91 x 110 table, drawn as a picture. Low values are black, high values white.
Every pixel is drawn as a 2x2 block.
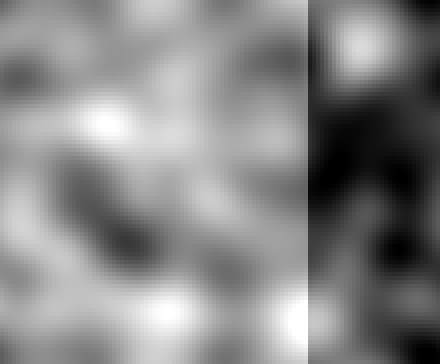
The left part is higher, up to a seam about 70% of the way across. No lone cell stands out from its neighbours. No regular stripes run through it.
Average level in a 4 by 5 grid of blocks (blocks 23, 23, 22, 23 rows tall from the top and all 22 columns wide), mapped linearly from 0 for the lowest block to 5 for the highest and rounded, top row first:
3 4 4 3 2
4 5 4 2 0
4 2 4 2 0
4 5 4 4 1
